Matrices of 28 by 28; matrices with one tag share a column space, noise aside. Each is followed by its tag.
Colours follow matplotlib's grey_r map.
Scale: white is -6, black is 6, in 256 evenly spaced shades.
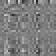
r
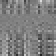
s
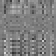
s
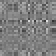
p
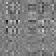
p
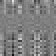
s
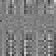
s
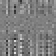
s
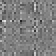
p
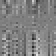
s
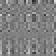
r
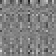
r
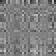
r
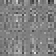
r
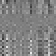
s
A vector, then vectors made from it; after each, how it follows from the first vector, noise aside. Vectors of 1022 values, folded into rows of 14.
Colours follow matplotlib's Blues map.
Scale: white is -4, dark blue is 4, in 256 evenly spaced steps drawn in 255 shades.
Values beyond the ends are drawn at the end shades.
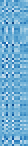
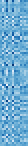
wrapped around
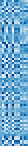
scaled up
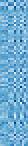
reversed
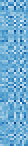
reversed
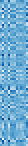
wrapped around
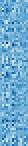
sign-scrambled
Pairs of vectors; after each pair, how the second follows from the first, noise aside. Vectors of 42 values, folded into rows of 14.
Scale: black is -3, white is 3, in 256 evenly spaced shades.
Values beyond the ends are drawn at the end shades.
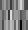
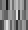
reversed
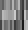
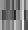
negated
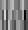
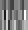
negated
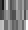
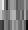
negated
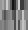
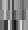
reversed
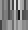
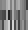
reversed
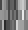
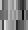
negated
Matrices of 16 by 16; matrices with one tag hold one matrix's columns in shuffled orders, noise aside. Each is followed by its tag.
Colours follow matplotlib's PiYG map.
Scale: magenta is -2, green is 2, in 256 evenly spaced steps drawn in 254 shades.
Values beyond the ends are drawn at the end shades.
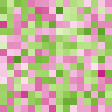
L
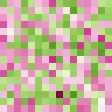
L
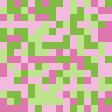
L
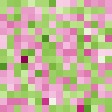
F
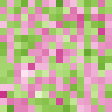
F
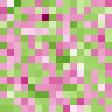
F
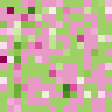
F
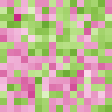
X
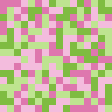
L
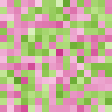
L
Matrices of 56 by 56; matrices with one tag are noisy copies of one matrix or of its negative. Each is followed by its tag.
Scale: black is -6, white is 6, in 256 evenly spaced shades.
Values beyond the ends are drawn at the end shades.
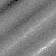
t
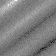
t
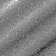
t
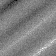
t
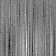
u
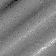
t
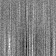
u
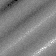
t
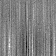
u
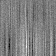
u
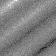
t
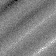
t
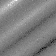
t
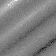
t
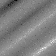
t
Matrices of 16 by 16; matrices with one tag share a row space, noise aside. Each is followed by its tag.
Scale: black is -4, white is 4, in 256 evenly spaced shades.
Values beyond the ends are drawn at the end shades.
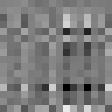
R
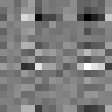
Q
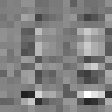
Q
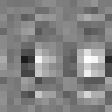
Q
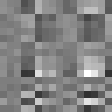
Q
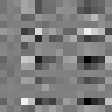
Q
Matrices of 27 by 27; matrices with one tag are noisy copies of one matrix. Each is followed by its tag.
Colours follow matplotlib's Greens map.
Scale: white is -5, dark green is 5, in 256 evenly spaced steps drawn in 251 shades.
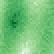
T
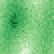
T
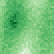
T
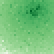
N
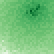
N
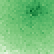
N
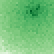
N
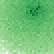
N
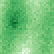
T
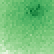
N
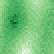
T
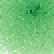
N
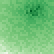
N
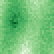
T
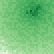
N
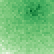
N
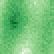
T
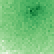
N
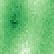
T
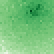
N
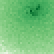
N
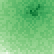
N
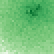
N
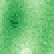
T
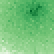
N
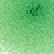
N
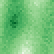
T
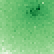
N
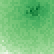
N
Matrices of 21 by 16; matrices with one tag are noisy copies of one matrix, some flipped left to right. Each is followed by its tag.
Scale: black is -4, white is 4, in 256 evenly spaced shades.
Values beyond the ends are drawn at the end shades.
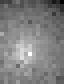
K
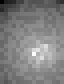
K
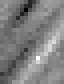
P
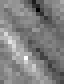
P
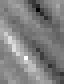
P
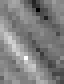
P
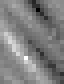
P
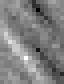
P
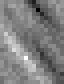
P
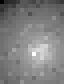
K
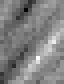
P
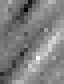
P
